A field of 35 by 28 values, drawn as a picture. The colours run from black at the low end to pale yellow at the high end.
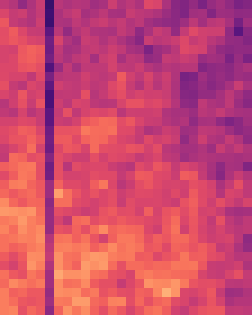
Grain: streaks running down. Odd lines: column 6. Mirror symmetry: none. Slope: up to the bottom left.
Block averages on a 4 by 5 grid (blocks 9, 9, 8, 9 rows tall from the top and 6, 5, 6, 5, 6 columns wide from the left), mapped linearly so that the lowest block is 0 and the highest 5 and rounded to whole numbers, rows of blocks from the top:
21110
23311
43332
45442
